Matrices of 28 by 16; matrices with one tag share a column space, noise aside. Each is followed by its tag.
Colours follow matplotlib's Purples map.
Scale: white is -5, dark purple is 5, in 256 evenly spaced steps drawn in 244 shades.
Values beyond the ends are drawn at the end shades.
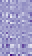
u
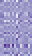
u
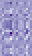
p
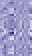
p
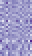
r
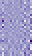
r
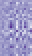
p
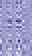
r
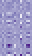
u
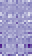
u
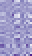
u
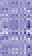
p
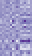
r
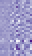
r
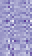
r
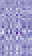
p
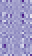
u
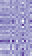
r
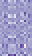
u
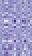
r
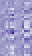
p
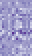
p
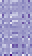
u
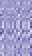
p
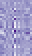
p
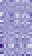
u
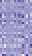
u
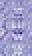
p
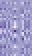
p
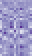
p
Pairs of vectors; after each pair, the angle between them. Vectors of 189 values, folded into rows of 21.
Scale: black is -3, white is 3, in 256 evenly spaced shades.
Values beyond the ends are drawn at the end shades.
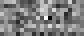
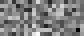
orthogonal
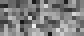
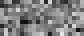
partly aligned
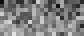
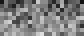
nearly parallel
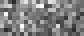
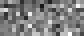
partly opposed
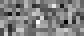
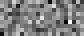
partly aligned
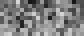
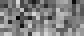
nearly parallel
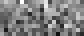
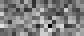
partly opposed
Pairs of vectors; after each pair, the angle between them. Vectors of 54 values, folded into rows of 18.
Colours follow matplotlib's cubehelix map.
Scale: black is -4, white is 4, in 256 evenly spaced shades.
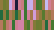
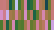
nearly opposite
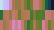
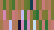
orthogonal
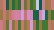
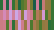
partly aligned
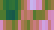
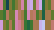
partly aligned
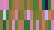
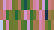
orthogonal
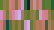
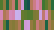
nearly parallel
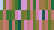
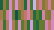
partly opposed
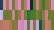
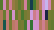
orthogonal
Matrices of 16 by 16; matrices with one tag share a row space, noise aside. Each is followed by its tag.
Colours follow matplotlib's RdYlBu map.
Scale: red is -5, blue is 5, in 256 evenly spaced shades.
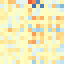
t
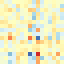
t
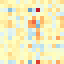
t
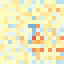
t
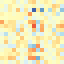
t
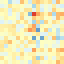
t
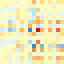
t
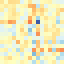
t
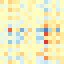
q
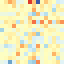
t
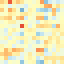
q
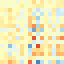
t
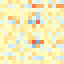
t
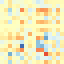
q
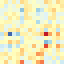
q
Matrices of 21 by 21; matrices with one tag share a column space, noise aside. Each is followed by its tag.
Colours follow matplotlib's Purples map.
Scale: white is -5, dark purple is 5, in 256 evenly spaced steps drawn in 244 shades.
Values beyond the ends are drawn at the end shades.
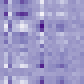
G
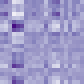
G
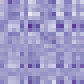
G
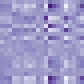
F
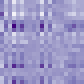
G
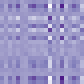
F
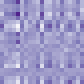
G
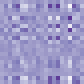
F
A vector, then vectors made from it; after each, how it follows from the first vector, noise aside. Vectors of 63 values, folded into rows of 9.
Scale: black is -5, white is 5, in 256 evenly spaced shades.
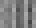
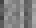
wrapped around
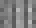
negated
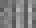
negated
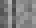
wrapped around
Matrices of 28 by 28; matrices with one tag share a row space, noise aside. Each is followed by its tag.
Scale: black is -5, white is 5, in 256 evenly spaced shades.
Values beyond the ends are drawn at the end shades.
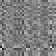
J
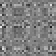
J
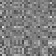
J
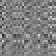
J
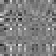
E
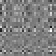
J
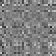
J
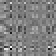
E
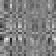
E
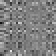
E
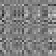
J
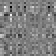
E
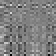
E
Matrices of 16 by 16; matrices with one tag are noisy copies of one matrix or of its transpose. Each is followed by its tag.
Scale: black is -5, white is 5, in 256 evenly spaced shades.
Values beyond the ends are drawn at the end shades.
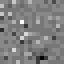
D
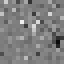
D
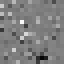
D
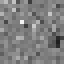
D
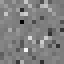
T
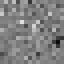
D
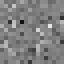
T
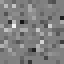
T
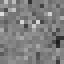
D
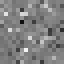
T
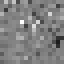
D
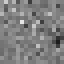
D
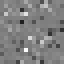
T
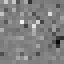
D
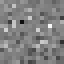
T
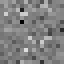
T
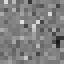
D
